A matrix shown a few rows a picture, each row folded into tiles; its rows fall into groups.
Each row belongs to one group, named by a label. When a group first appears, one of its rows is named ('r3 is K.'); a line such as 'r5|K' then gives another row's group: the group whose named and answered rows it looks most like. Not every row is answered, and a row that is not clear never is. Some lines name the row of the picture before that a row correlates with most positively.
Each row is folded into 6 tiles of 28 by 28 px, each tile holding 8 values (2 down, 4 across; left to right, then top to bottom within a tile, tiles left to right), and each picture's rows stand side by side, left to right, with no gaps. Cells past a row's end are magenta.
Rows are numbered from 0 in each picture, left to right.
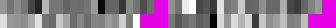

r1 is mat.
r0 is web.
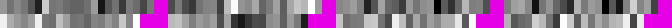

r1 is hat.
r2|web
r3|web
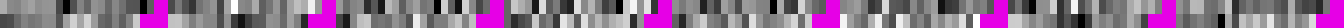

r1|hat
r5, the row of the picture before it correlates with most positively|2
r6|hat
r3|web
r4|web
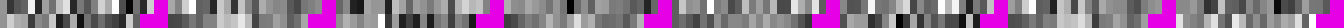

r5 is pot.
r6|mat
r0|pot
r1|mat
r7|web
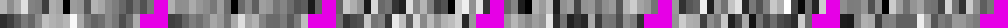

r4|pot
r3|hat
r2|web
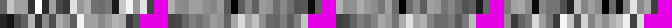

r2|mat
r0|web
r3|web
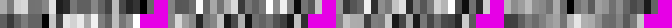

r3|mat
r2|pot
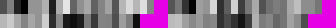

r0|hat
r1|hat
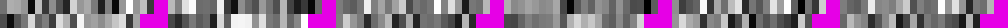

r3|mat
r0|web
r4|pot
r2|pot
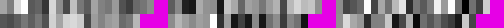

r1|hat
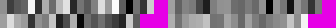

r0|pot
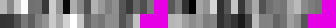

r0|mat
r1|hat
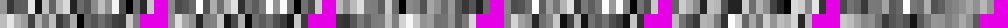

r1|pot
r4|web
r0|pot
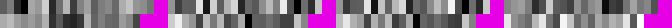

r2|pot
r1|pot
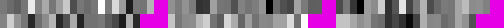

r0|pot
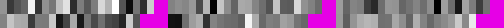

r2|web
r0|pot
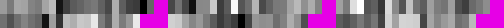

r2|mat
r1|hat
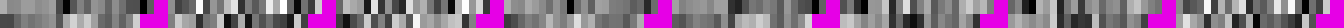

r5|hat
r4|mat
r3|mat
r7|pot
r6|hat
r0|mat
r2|web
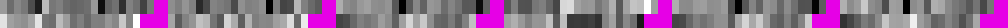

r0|web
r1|web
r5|mat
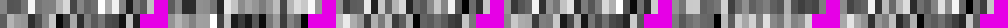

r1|hat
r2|pot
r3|pot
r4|mat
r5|pot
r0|pot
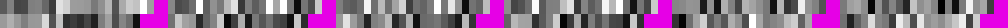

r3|pot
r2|pot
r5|web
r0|hat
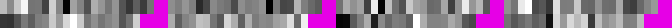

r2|web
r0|mat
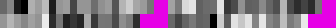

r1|mat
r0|hat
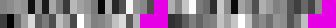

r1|mat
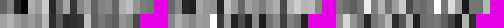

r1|hat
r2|pot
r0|hat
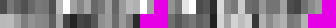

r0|hat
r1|mat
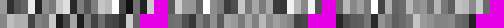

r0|pot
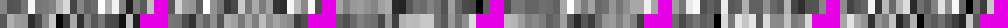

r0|pot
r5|pot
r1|web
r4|mat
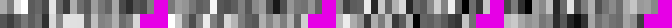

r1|web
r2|pot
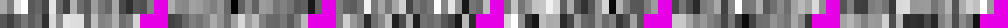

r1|mat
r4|hat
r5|hat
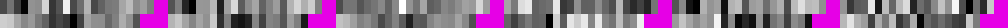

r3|mat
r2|hat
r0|hat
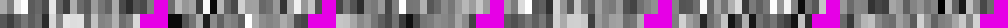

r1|web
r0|mat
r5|web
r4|pot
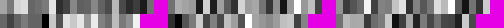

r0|mat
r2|pot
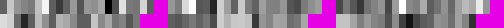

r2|hat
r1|mat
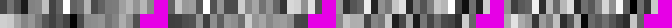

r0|hat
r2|pot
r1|web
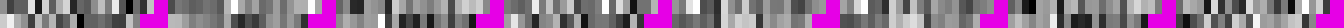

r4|mat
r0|pot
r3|pot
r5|mat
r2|hat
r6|hat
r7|web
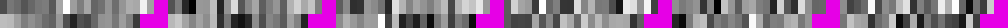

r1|hat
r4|web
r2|hat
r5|pot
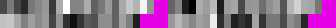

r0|hat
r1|hat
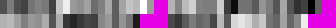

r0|hat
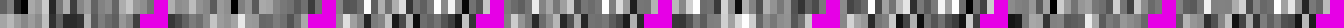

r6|web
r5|pot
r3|pot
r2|pot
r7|pot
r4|mat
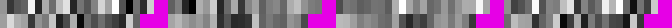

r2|hat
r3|pot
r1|hat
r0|pot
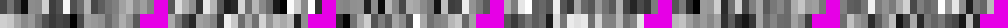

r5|pot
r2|web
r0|hat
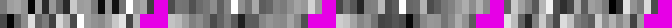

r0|web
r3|web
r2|hat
